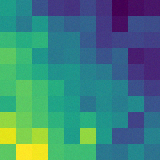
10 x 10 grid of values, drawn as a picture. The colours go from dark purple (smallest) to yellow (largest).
Neither half mirrors the other. The ninth with the lowest average is the top right. The field climbs toward the bottom left. The ninth with the highest average is the bottom left. There are no regular stripes.
